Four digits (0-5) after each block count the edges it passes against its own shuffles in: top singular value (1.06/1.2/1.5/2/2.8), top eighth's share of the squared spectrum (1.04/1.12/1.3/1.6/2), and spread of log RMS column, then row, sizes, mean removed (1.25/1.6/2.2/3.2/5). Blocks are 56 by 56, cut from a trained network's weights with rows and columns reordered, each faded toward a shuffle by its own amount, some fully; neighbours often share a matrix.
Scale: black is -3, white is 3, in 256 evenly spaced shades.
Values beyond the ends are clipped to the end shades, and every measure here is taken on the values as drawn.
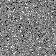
0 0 0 0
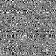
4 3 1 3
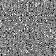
3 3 0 1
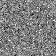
0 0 0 0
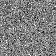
0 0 0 0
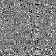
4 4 2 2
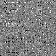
3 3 1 1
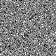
2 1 0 0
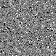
0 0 0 0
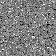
0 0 0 0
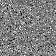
1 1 0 0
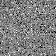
2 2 0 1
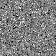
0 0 0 0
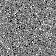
0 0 0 0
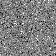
0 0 0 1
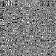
3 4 1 2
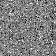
2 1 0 0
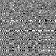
4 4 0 3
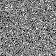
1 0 0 0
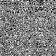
3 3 1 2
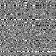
4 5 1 3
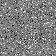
1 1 0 0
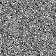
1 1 0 0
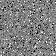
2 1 0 0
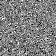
1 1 0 0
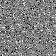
1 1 0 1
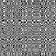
4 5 3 3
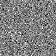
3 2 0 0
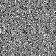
2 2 0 0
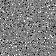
2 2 0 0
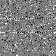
2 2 0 1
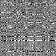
4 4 0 3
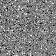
1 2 0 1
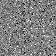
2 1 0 0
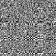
4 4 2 3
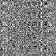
4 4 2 2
